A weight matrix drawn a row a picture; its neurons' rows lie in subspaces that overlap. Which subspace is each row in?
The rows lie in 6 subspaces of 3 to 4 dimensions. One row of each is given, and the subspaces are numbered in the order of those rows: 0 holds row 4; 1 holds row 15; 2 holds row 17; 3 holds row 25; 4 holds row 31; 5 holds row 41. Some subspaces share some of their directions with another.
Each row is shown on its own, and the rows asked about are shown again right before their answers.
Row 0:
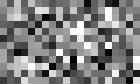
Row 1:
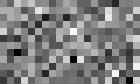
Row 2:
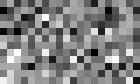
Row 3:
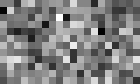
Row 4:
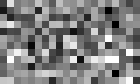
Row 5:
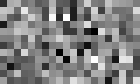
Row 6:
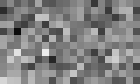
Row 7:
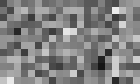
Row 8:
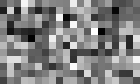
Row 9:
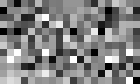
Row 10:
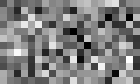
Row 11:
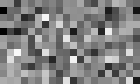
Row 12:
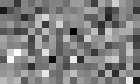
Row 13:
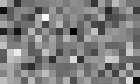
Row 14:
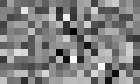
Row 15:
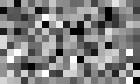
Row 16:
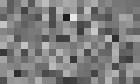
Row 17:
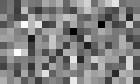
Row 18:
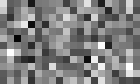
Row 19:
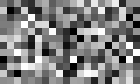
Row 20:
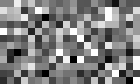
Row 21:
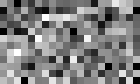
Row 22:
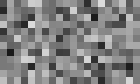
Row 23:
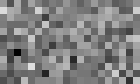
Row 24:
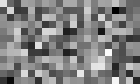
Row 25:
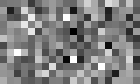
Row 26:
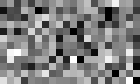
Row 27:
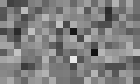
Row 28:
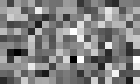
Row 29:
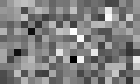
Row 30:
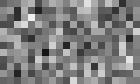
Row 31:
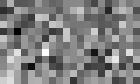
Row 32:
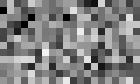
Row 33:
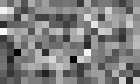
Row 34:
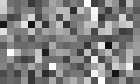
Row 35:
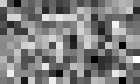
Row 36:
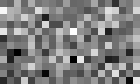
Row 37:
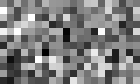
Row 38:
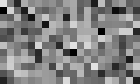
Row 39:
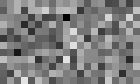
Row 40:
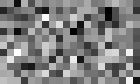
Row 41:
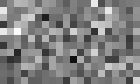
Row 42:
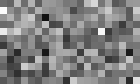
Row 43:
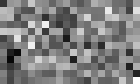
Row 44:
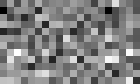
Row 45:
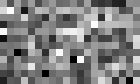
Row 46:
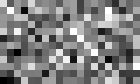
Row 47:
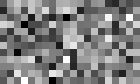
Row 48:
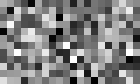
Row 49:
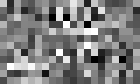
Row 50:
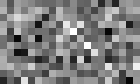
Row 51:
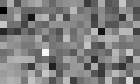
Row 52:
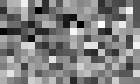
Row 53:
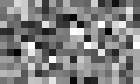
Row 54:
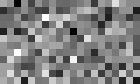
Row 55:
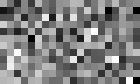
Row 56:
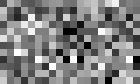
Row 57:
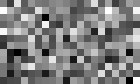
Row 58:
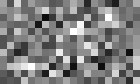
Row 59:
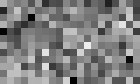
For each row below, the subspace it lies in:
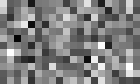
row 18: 3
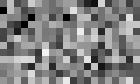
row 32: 3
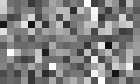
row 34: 3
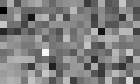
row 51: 3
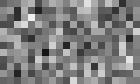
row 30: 2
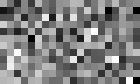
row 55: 1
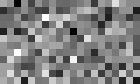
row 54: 0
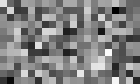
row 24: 4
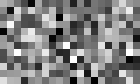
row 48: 2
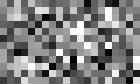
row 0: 1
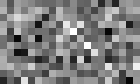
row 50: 3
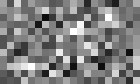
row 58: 1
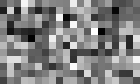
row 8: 2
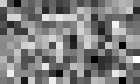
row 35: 0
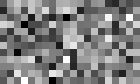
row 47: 0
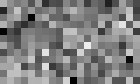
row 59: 2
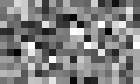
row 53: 2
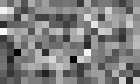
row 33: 3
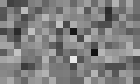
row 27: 5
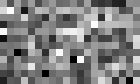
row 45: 3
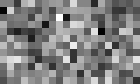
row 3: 2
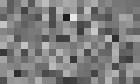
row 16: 1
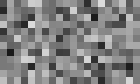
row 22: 3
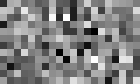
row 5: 1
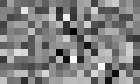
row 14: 1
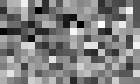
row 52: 2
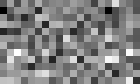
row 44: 0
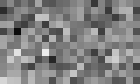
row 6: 4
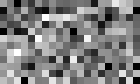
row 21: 0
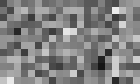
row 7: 4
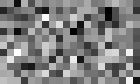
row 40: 1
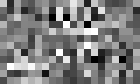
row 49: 1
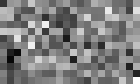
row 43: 3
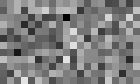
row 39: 0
